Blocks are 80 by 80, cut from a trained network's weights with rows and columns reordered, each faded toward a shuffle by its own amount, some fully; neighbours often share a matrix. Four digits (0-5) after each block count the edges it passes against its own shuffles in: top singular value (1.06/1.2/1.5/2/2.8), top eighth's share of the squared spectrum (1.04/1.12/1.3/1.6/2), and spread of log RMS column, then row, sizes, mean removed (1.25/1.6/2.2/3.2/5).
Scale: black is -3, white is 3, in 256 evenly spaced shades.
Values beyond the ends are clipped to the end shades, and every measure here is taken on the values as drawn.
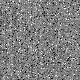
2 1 0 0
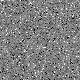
0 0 0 0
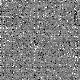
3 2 2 1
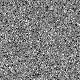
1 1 0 0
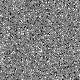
0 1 0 0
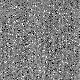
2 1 0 0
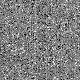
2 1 0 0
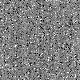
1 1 0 0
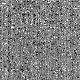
3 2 0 2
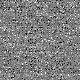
2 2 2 0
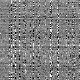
3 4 4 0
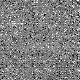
2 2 2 0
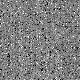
1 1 0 1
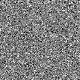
3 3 0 2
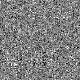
3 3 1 2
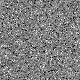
0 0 0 0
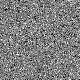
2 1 0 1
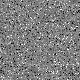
0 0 0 0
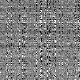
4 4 4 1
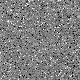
0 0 0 0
